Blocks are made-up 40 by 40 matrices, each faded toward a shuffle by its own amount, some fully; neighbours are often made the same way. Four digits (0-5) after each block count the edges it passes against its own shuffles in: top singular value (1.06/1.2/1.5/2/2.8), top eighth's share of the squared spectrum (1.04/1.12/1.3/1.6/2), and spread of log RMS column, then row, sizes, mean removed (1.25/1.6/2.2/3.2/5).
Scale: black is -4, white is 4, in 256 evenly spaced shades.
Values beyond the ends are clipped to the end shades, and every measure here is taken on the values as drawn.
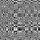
4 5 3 3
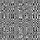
4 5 3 2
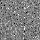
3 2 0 0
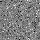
2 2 0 0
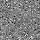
2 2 0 0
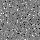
0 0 0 0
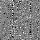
2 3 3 0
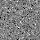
0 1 0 0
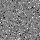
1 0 0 0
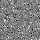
0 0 0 0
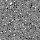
0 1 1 0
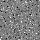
0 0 0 0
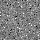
0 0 0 0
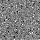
0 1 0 0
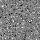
0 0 0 0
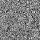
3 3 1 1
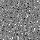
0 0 1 0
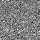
0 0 0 1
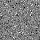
0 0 0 0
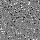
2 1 0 0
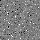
1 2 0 0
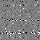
3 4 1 2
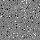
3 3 1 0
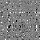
3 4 2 2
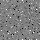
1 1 1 0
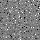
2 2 1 0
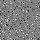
1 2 0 0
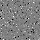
1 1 0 0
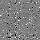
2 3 1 1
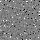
1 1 0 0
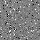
2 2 1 0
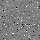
2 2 0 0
